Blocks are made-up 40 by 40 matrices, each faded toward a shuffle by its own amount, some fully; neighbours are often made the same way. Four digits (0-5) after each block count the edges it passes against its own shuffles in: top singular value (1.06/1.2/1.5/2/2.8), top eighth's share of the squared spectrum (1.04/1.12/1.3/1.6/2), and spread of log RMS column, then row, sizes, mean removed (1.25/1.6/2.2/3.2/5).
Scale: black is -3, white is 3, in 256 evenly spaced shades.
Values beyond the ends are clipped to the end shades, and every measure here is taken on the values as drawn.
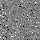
1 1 0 0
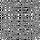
4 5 3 3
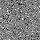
1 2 0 0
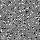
0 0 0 0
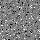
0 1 0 0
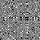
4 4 2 1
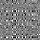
4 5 3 3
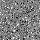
2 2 0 1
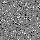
1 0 1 0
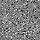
2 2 1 0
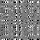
4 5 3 3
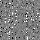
1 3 2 1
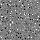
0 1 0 0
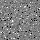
0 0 0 0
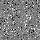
1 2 1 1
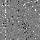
2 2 2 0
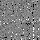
2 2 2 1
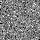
0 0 0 0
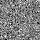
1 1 0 0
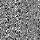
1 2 3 0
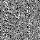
1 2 3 0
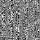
1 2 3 0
